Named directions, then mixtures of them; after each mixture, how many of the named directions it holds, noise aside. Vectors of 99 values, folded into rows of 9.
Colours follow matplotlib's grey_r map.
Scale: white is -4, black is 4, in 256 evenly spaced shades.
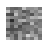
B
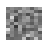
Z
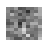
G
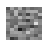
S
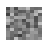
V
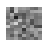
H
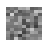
two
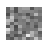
two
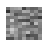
two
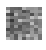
one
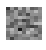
two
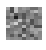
one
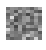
one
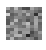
three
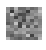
two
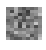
three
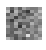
three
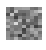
two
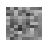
three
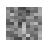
one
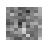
one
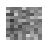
one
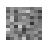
three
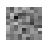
two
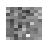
two
